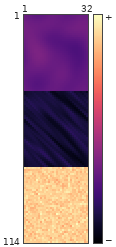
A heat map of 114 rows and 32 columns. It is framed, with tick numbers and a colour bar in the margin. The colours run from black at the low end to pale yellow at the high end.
The table splits into 3 rows of 1 panel. Panel 1,1: low, smooth, faint in contrast. Panel 2,1: very low, slanting down to the right, faint in contrast. Panel 3,1: very high, fine-grained, faint in contrast.
